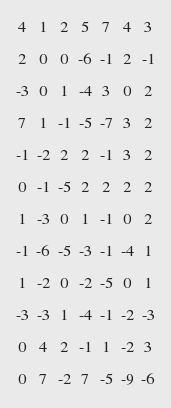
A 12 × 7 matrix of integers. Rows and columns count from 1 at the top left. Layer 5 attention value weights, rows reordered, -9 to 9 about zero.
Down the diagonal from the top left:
4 0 1 -5 -1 2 2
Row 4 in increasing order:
-7 -5 -1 1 2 3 7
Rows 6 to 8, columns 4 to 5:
2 2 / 1 -1 / -3 -1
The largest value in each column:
7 7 2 7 7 4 3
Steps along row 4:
down down down down up down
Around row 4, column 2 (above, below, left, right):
0 -2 7 -1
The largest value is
7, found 4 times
